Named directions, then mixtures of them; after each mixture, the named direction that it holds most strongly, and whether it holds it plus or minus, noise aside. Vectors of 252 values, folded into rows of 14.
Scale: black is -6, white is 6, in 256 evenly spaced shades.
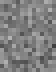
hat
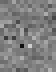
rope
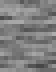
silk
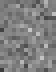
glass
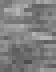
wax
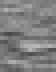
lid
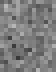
hat, minus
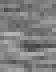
lid, minus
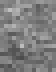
wax, plus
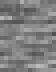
silk, minus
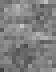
wax, plus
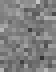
glass, minus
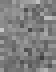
glass, minus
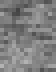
wax, minus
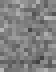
glass, minus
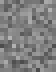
hat, plus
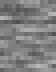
silk, minus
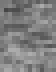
wax, minus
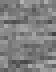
silk, minus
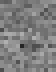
lid, minus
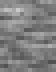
silk, plus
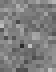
rope, plus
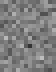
rope, minus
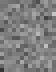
glass, plus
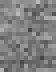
glass, minus
